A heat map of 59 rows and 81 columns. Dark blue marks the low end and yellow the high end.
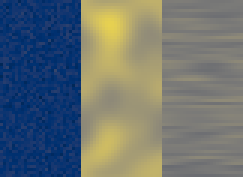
It is made of 1 by 3 panels. Panel 1,1: very low, fine-grained, faint in contrast. Panel 1,2: high, smooth. Panel 1,3: middling, streaked across, faint in contrast.
